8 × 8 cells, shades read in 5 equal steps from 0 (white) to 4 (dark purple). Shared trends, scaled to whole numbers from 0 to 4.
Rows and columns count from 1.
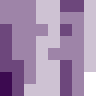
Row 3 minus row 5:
0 0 0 1 -1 1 0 0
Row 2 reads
2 2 2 1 1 2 2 1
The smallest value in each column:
2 2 1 1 1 2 2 0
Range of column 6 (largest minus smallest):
1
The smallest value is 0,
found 2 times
